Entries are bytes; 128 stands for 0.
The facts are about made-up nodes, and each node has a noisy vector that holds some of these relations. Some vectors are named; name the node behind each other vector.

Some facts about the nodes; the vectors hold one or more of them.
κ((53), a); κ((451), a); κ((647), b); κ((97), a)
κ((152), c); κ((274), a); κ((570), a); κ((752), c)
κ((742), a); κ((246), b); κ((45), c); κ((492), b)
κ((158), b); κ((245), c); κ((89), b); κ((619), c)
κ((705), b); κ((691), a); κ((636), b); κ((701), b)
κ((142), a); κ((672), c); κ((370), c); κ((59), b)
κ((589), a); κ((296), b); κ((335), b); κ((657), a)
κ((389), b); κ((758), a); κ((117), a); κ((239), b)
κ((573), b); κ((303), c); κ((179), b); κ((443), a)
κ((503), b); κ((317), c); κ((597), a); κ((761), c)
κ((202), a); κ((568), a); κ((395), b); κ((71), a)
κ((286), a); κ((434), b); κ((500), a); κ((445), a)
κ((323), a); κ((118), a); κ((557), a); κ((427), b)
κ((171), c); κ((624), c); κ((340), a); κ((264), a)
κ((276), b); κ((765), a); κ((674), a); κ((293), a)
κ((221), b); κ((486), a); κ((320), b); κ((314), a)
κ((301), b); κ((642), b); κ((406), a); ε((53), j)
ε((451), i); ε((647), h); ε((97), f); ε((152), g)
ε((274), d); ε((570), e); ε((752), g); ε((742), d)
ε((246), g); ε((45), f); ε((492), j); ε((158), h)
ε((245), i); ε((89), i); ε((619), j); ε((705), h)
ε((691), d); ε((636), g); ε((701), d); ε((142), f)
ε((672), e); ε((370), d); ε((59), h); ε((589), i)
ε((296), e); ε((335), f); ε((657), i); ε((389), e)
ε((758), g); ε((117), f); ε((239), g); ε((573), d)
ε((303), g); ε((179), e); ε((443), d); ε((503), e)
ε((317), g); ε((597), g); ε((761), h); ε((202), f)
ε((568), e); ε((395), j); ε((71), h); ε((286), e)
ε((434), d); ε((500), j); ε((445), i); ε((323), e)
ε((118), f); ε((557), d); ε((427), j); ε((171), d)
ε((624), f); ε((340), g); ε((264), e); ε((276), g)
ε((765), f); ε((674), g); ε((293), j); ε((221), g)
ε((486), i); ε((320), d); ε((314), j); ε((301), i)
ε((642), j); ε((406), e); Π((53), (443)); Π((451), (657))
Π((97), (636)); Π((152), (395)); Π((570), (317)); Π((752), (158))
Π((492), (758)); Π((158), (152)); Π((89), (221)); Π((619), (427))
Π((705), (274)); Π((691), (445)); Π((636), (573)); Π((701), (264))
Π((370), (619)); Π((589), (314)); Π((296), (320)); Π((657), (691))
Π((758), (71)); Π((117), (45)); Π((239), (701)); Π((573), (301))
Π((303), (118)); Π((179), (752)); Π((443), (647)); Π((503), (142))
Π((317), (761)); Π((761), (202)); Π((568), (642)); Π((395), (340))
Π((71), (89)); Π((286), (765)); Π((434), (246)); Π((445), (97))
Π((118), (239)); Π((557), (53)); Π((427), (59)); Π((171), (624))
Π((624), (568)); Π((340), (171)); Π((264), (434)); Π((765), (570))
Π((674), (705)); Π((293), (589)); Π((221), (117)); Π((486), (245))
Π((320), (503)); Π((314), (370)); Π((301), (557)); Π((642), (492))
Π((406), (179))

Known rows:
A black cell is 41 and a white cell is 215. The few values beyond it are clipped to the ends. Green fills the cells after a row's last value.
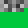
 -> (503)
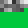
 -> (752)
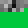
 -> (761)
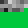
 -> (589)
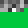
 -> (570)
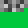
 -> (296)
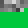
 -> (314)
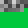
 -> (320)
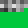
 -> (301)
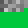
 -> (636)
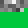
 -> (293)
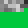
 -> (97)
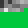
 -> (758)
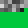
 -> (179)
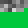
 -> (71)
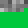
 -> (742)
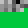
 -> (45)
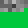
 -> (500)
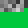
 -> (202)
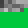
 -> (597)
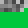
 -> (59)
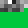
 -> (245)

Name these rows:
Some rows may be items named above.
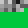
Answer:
(45)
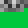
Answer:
(320)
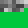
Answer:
(303)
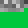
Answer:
(53)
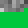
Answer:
(742)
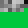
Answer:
(691)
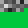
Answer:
(705)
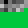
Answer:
(89)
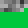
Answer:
(647)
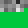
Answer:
(117)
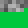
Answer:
(118)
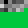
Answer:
(89)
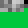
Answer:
(691)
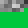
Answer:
(573)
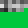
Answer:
(301)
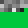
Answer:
(406)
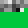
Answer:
(619)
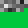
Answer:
(705)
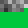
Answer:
(486)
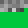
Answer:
(323)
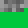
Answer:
(389)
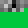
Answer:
(761)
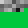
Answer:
(171)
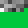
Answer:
(274)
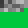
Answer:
(597)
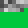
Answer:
(340)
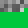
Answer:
(427)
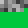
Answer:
(335)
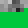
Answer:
(672)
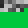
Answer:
(674)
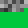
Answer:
(158)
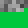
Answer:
(118)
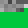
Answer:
(264)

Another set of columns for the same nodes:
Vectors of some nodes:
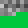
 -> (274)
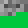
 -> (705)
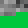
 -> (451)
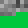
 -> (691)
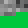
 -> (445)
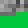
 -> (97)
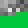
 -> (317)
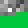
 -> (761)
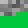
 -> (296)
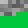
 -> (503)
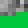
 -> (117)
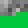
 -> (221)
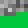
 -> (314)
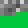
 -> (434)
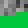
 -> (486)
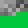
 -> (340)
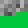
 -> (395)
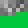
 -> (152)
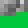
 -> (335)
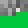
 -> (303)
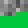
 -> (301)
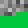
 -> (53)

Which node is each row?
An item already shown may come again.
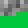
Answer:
(179)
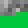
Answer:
(221)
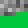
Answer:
(500)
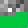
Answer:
(761)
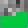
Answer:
(568)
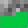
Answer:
(221)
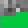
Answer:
(246)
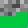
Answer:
(320)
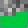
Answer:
(245)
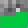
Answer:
(239)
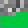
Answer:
(171)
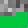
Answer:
(71)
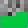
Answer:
(647)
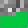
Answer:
(171)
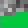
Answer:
(589)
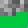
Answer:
(45)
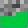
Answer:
(320)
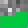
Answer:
(672)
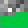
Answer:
(761)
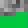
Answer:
(142)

